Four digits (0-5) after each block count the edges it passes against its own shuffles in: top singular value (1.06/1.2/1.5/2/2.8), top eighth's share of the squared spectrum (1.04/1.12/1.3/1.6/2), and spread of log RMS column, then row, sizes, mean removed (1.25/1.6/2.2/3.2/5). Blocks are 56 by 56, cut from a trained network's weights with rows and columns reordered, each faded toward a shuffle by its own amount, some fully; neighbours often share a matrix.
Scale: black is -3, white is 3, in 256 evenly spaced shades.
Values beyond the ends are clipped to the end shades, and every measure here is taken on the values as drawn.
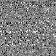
2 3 1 2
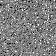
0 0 0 0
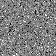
0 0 0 0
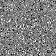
2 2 0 1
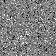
2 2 0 0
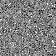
0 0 0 0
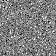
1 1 0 0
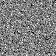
0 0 0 0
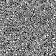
2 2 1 0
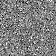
1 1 0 0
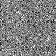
2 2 0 1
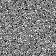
0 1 0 0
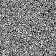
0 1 0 0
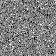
0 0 0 0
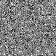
2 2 0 0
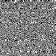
3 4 1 2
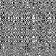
4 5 1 3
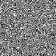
3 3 0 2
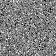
0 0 0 0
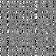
4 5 3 3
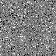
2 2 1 0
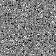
2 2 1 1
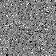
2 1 1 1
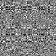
4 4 1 3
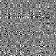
3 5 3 3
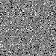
2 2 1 1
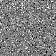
1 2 0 0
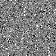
2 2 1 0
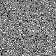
2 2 0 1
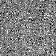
3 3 1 1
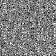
3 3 1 1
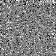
2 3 1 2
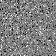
2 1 0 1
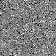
1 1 0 0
